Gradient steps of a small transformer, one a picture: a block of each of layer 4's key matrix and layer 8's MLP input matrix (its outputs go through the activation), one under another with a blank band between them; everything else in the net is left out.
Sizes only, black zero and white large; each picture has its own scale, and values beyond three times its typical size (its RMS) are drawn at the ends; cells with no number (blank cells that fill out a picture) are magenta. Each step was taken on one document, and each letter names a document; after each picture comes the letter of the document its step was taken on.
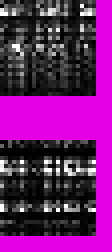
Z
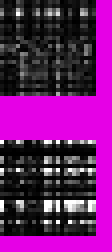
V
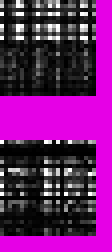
V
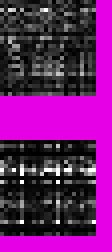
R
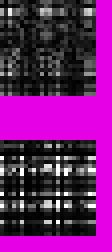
R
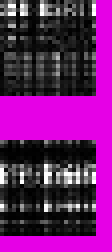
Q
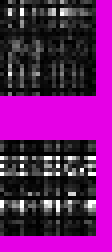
R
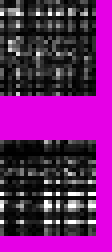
V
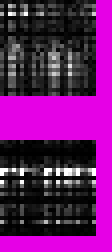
Z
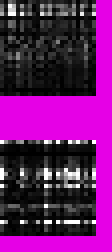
Q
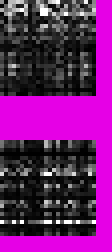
Z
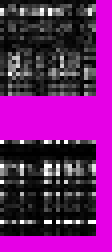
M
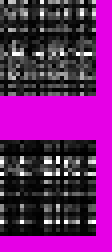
M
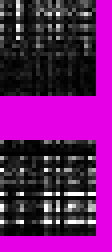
V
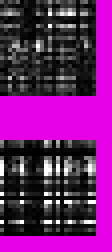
V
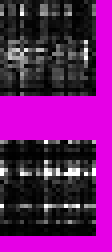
Q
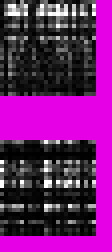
Q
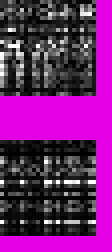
Z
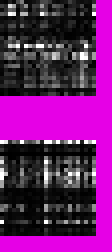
Q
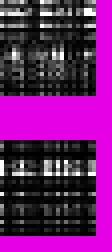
M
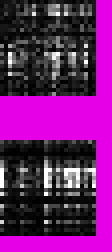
Q
